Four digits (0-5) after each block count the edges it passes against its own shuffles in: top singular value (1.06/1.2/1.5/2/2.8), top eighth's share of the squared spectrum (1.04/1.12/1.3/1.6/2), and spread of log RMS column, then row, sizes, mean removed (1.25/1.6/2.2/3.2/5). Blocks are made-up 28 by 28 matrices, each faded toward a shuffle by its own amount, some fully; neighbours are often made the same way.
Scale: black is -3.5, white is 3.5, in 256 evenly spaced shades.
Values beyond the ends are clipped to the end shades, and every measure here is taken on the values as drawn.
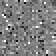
2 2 0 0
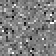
1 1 0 0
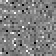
2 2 0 0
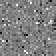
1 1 0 0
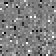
0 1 0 0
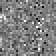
1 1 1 0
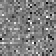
0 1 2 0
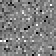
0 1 0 0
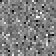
0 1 1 0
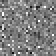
0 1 1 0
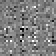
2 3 2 1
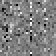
2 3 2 0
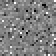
0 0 0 0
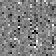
1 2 2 0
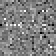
1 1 1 0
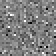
1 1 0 0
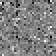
1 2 2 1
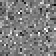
0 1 2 0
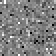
0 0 0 0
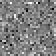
1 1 0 1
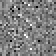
0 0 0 0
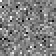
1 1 0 0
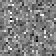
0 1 1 0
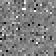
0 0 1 0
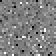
0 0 0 0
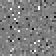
0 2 0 0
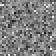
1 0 0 1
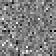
1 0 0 0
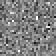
0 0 1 0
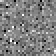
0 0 0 0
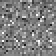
3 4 1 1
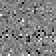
2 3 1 1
